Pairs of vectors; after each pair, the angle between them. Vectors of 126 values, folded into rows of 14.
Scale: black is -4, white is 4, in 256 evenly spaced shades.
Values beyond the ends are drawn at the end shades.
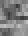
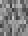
orthogonal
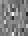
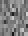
nearly opposite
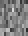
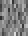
orthogonal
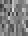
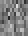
partly opposed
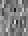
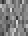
partly opposed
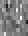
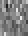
nearly parallel
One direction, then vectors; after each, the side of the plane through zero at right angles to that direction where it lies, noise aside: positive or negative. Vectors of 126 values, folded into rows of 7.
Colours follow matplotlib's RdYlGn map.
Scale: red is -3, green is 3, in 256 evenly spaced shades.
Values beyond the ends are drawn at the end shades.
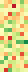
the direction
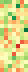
negative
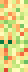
positive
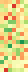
positive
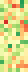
positive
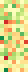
negative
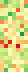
negative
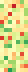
positive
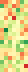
positive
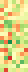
positive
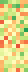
negative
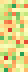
negative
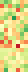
negative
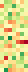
negative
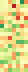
positive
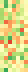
negative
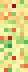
positive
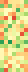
positive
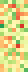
positive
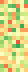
negative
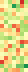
negative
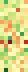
negative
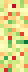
positive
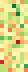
negative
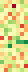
positive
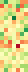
negative
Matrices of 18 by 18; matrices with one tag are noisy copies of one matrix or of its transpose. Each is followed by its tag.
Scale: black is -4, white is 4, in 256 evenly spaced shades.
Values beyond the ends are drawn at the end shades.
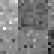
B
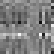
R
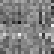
R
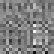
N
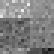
B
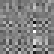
N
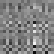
N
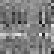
R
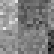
B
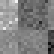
B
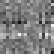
R
